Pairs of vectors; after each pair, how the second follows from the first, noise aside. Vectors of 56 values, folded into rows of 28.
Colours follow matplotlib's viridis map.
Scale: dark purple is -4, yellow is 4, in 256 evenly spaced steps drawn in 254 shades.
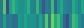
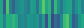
negated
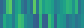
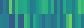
wrapped around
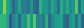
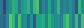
negated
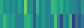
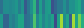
negated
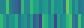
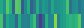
sign-scrambled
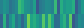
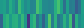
sign-scrambled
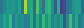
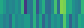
negated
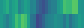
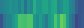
wrapped around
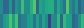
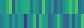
wrapped around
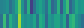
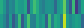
wrapped around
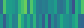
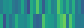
wrapped around
